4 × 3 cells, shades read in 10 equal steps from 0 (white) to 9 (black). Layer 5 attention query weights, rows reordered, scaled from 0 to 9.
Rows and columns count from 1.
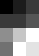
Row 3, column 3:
0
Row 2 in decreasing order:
7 7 6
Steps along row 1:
down down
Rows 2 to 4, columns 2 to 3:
7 6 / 2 0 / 0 1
